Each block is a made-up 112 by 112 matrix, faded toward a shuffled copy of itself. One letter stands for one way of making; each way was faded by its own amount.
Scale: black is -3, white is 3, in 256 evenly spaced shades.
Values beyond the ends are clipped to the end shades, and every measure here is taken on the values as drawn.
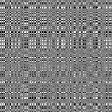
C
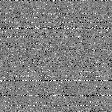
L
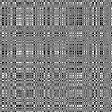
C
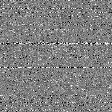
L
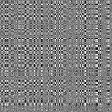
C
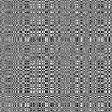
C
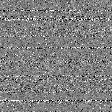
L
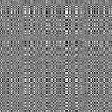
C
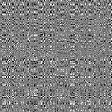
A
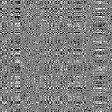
A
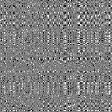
A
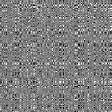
A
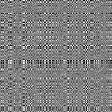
C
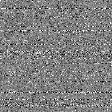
L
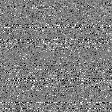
L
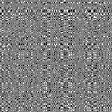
A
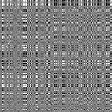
C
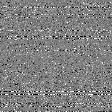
L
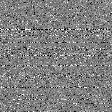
L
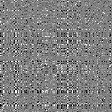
A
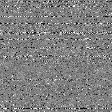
L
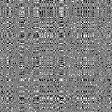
A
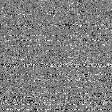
L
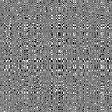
A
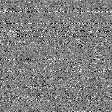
L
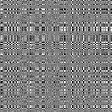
C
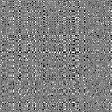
A
